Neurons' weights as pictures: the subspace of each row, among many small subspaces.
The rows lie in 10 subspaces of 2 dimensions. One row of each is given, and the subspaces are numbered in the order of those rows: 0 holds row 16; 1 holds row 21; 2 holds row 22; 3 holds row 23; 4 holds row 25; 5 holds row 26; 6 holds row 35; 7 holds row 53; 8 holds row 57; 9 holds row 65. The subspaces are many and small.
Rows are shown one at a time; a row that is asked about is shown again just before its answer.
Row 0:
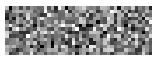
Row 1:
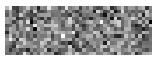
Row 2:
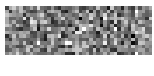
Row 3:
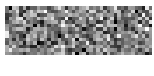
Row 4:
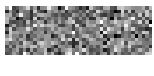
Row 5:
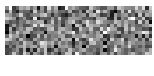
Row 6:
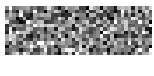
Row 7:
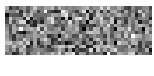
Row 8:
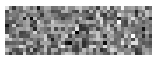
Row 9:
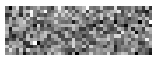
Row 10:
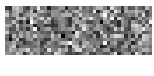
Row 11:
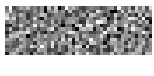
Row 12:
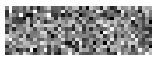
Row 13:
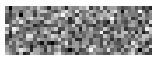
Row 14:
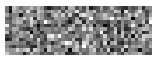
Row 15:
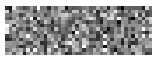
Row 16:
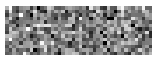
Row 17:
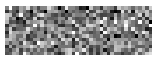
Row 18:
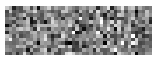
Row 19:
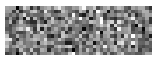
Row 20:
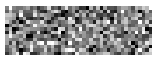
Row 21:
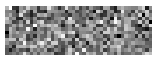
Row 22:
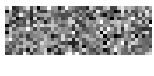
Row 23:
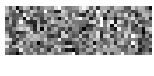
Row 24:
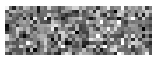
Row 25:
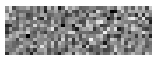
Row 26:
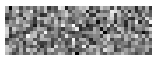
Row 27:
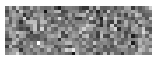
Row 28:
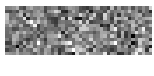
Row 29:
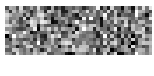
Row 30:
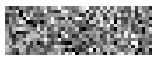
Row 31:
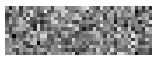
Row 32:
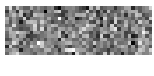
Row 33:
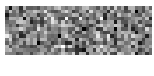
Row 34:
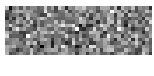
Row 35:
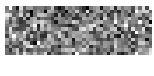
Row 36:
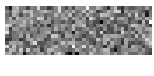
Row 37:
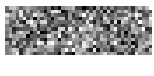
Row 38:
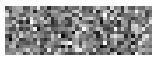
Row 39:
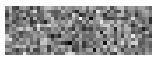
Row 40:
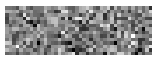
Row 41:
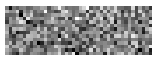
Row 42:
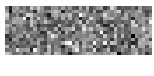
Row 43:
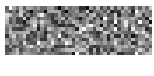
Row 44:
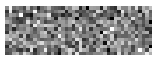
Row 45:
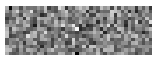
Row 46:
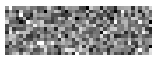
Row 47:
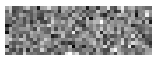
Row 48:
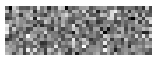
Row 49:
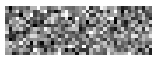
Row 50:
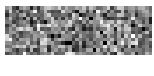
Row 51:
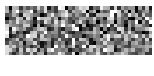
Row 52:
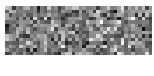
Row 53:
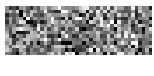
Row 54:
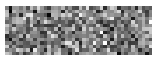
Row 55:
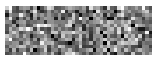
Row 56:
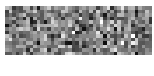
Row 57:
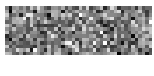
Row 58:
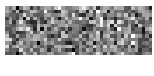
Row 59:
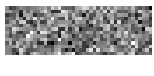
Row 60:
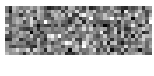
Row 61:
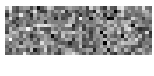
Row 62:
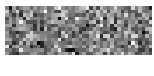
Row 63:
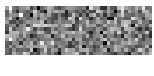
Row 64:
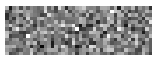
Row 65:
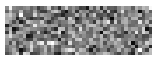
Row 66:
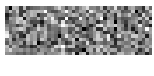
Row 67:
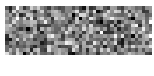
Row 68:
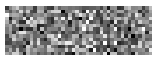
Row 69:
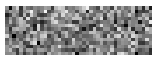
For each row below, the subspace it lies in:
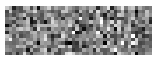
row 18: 2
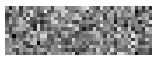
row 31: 6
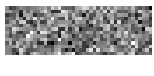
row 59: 9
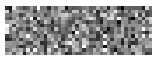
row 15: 5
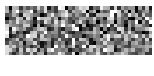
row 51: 5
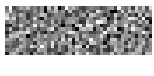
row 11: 4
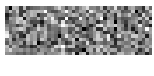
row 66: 1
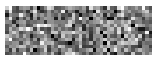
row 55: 0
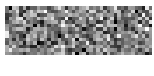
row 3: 1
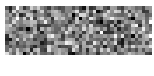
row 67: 3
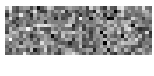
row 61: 0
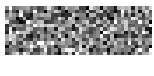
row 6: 7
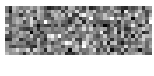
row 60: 9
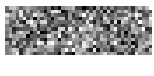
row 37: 9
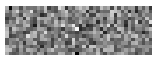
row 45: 5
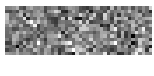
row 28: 8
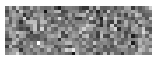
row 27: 3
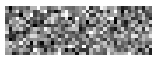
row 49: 0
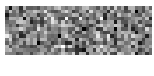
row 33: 1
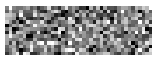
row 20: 9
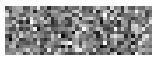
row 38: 1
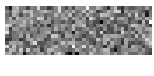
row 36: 6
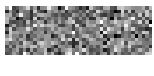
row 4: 2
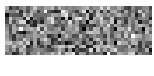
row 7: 0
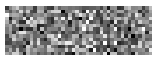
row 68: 0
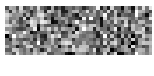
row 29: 6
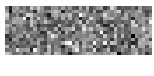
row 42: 8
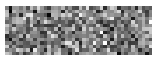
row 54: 8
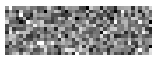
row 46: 7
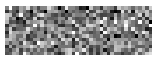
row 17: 2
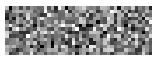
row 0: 4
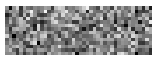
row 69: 6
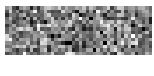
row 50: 7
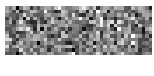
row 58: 3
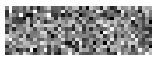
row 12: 8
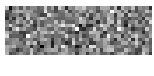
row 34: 4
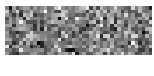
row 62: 3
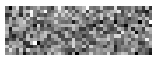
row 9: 6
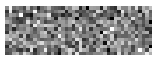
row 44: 8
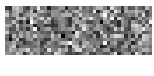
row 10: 1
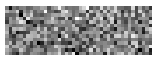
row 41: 7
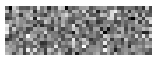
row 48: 5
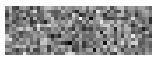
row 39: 7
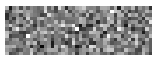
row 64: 4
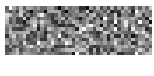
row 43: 2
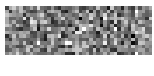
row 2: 2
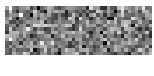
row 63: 0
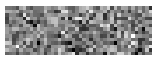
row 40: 8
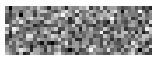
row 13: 9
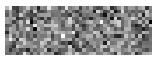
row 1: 1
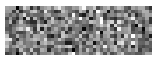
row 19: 3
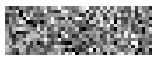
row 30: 7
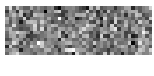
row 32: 3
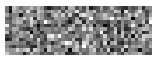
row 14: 9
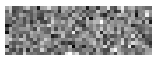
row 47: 6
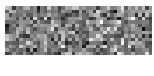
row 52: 4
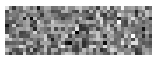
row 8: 5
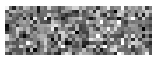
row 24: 4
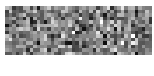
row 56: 2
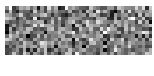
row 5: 5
